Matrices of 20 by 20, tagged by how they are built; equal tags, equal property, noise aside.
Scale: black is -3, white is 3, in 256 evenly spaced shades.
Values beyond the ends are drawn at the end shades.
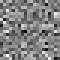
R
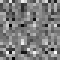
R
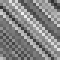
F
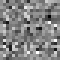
R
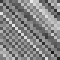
F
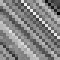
F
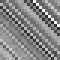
F
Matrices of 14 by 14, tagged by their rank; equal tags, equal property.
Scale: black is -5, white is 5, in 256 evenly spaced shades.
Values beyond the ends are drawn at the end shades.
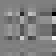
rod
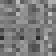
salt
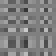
rod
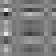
rod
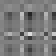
rod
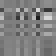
rod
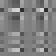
rod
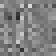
salt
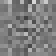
salt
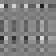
rod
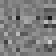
salt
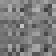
salt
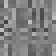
salt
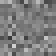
salt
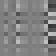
rod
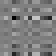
rod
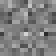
salt
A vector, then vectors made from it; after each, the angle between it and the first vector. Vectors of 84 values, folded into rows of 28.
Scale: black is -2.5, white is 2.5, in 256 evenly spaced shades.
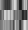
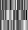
partly aligned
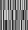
orthogonal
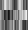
nearly opposite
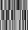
orthogonal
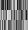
partly aligned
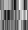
nearly opposite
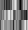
nearly parallel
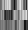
nearly opposite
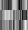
nearly parallel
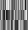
partly opposed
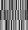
orthogonal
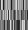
orthogonal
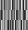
orthogonal
